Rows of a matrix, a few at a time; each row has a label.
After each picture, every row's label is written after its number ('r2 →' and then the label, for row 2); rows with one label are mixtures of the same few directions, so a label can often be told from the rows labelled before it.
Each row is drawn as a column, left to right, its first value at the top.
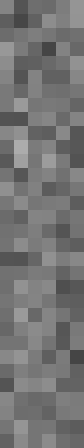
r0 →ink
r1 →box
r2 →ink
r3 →ink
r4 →ink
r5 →box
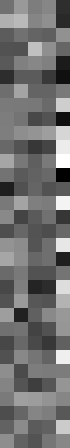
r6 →ink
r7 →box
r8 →ink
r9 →ink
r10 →box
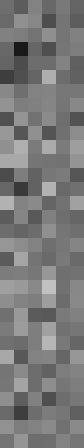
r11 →box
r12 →ink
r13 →box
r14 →ink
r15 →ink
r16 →box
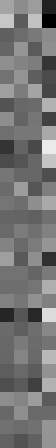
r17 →box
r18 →ink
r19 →box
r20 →box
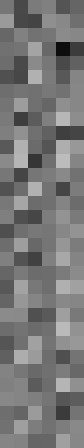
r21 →ink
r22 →box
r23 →ink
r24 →box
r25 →ink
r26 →ink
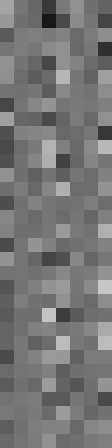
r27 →box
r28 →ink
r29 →box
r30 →box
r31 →ink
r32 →box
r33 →box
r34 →ink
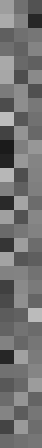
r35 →box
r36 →box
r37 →box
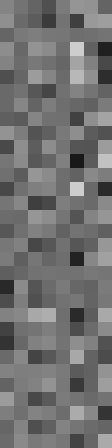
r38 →ink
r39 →box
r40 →box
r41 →box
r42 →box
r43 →ink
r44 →box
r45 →ink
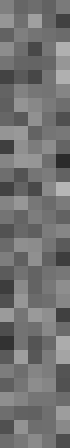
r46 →ink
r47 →box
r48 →ink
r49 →box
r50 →ink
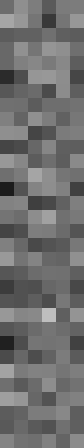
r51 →ink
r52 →ink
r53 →box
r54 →box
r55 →ink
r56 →ink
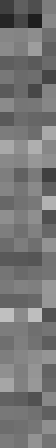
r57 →box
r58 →box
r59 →box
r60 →box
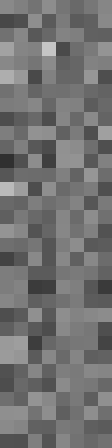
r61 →ink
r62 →ink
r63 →ink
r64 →ink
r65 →ink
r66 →box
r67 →box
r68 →ink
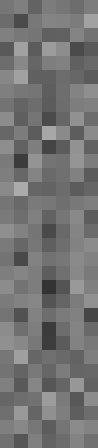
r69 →ink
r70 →ink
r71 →ink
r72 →ink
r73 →ink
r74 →ink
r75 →box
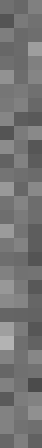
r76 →ink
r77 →box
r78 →ink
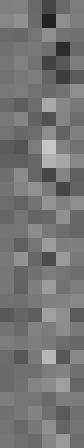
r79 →box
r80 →box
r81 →ink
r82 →box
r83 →ink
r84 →box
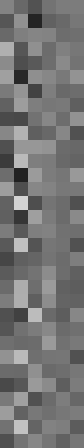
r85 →ink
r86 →box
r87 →box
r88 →ink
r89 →ink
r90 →box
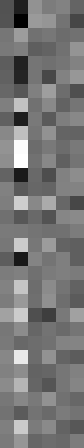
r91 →box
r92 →box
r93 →box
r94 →box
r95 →box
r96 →box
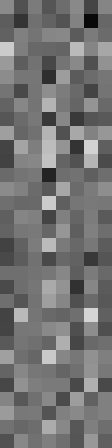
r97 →ink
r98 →box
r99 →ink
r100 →box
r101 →ink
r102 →ink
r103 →box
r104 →ink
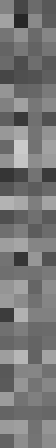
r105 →box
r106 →box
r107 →ink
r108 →box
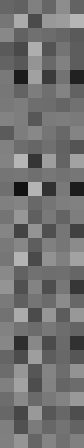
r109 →ink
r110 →ink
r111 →ink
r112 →ink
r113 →box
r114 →ink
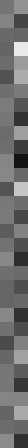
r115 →ink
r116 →ink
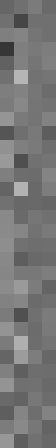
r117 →ink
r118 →ink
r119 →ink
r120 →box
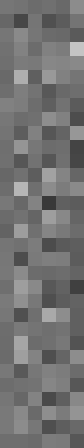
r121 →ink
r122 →ink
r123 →box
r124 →box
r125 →box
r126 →ink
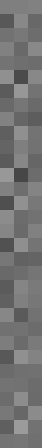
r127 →box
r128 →box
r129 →ink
